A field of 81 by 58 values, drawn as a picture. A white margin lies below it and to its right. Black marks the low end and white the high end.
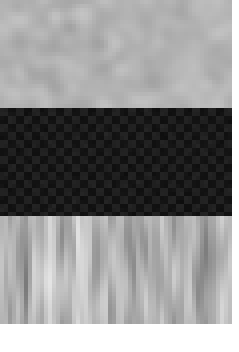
It is made of 3 by 1 panels. Panel 1,1: high, blotchy, faint in contrast. Panel 2,1: very low, checkered, faint in contrast. Panel 3,1: high, streaked downward.
